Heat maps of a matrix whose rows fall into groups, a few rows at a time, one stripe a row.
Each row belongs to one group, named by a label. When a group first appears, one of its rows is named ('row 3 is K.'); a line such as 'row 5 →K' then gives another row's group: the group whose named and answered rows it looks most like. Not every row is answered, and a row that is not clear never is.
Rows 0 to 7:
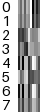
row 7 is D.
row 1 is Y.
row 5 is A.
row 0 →Y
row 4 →D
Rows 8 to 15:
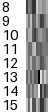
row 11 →A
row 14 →Y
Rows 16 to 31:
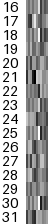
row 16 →Y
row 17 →A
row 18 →Y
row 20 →D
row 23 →Y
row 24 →A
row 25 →Y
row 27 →D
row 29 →D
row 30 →Y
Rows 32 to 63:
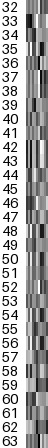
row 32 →Y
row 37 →Y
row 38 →Y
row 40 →D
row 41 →Y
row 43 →D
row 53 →D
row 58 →D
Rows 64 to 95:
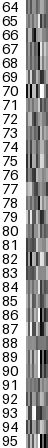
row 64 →D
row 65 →Y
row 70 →D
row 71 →Y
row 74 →D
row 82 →D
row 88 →A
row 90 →Y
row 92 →D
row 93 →A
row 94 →D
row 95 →Y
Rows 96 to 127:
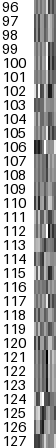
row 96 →Y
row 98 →D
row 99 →Y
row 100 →Y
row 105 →Y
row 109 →D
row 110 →D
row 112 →Y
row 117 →Y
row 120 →D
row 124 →A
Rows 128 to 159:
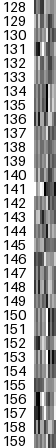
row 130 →Y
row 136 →D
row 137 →Y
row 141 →A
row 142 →Y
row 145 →A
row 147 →D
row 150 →Y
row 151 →Y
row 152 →A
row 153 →Y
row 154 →Y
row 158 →D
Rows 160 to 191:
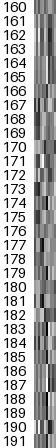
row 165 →Y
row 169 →A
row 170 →A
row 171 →A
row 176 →D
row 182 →A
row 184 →D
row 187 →Y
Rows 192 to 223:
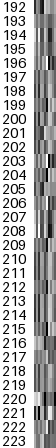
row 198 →D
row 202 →D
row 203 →Y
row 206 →Y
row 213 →D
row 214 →D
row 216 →A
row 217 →Y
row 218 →D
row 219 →D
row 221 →D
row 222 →Y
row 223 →A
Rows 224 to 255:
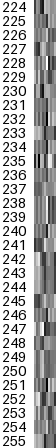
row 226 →Y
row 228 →Y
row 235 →D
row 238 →Y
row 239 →Y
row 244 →A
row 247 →A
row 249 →A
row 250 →A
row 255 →A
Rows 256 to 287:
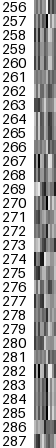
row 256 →Y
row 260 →D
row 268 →D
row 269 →A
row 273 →A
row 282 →D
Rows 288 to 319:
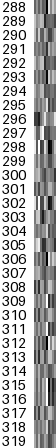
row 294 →A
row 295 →Y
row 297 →A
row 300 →A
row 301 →D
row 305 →A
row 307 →A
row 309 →Y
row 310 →D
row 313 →D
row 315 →Y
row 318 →Y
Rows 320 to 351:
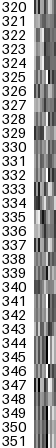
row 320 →D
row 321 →A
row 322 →A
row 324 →A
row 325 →Y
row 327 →A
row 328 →Y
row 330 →Y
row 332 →Y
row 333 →D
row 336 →A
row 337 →D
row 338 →Y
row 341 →Y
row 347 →D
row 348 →D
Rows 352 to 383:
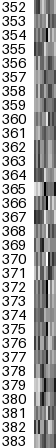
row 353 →Y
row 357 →A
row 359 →A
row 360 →Y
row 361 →A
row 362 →D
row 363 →D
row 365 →A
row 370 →Y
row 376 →D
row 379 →A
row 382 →D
